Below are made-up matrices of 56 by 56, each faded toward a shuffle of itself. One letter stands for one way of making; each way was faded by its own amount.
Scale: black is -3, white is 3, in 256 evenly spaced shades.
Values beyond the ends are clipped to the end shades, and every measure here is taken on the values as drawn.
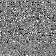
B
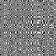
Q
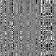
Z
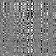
Z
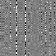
Z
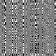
Z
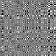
Q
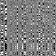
Z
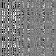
Z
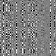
Z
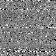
B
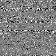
B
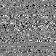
B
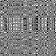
Q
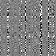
Z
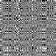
Q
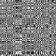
Q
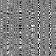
Z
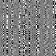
Z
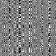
Z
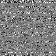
B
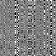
Z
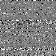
B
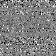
B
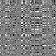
Q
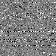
B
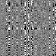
Z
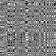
Q
